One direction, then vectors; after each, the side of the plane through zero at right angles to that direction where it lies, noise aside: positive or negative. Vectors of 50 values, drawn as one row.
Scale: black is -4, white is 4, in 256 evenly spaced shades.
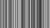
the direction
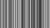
positive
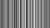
negative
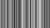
negative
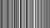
negative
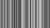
negative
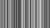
negative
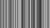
positive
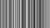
positive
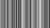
negative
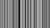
negative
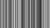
positive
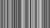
negative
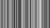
negative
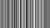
negative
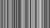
negative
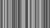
negative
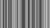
positive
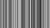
positive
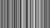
negative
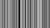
negative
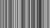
positive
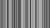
negative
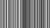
positive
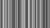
negative
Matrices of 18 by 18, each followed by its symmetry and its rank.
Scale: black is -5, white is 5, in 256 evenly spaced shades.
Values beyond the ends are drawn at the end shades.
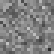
symmetric, full rank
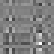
neither, rank two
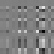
neither, rank one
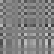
neither, rank one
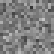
neither, full rank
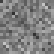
symmetric, full rank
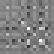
symmetric, rank three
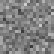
neither, full rank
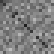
symmetric, full rank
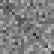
symmetric, full rank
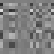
neither, rank two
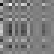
neither, rank one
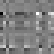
neither, rank two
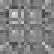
symmetric, rank three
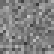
neither, full rank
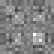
symmetric, rank three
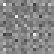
symmetric, rank three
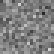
neither, full rank
